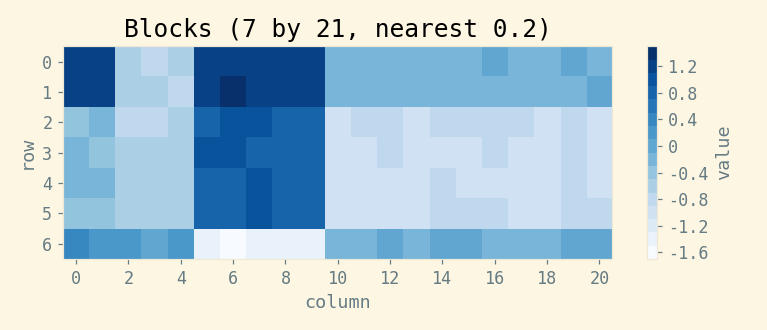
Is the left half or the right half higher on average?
left
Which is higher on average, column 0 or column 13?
column 0
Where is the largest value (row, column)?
1 6
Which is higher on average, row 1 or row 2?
row 1
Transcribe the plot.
Title: Blocks (7 by 21, nearest 0.2)
x-axis: column, ticks 0 2 4 6 8 10 12 14 16 18 20
y-axis: row, ticks 0 1 2 3 4 5 6 (0 at the top)
Colour bar: value, ticks -1.6 -1.2 -0.8 -0.4 0 0.4 0.8 1.2
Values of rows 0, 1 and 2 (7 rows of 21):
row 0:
1.2 1.2 -0.6 -0.8 -0.6 1.2 1.2 1.2 1.2 1.2 -0.2 -0.2 -0.2 -0.2 -0.2 -0.2 0 -0.2 -0.2 0 -0.2
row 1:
1.2 1.2 -0.6 -0.6 -0.8 1.2 1.4 1.2 1.2 1.2 -0.2 -0.2 -0.2 -0.2 -0.2 -0.2 -0.2 -0.2 -0.2 -0.2 0
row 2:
-0.4 -0.2 -0.8 -0.8 -0.6 0.8 1 1 0.8 0.8 -1 -0.8 -0.8 -1 -0.8 -0.8 -0.8 -0.8 -1 -0.8 -1
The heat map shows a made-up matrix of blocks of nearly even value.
